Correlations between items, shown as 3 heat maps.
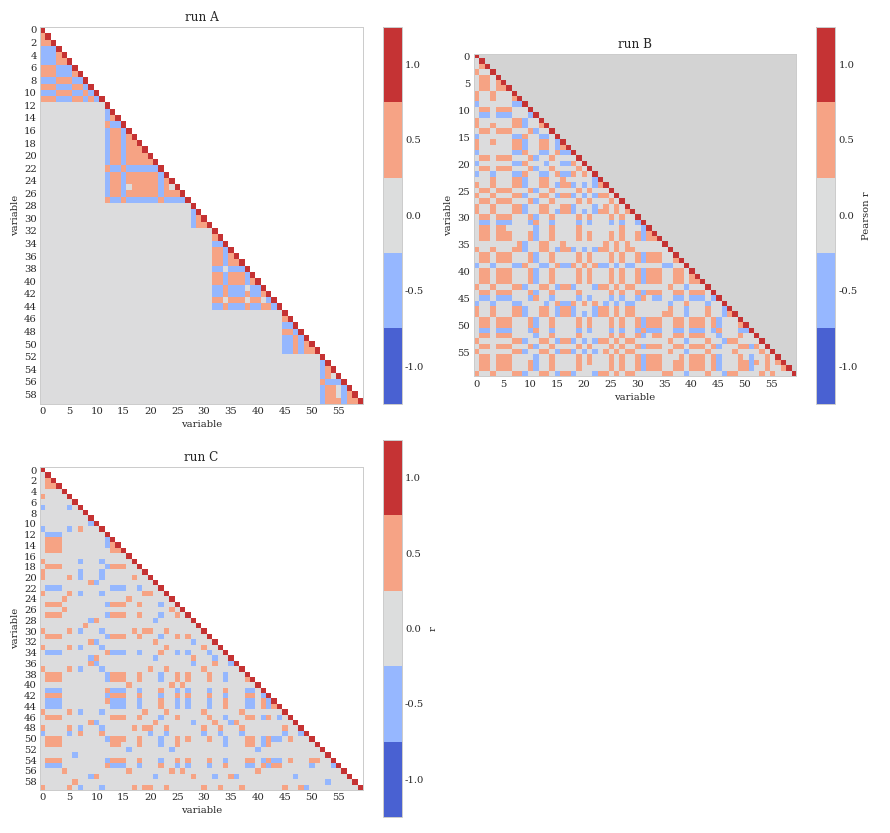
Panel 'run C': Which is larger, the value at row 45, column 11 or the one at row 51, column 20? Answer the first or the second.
the second
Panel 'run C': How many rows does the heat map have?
60
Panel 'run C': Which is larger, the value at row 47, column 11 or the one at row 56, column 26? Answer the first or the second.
the second
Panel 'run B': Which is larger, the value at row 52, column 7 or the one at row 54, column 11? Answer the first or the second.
the first
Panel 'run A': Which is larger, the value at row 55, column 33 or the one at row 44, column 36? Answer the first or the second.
the first
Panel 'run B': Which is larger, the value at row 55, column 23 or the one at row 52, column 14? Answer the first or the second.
the second
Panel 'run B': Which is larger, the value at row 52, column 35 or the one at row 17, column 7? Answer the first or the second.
the second
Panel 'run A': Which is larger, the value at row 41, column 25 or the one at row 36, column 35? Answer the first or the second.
the second
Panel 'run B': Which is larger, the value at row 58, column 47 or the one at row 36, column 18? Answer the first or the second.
the first
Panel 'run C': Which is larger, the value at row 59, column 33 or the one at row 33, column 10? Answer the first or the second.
the first
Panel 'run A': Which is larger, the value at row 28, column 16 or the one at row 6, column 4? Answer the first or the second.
the first
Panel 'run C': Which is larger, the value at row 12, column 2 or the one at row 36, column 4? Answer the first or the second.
the second
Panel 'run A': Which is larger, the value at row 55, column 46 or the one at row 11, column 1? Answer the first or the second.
the second
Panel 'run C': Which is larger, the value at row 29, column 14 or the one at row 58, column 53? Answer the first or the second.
the first
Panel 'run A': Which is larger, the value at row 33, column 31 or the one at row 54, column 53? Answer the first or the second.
the second
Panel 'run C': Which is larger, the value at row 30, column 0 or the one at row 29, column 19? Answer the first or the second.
the first
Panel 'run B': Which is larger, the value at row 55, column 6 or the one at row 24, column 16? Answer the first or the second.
the second
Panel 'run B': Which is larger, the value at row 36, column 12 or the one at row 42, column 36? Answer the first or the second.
the first
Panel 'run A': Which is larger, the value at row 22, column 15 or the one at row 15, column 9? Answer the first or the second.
the first
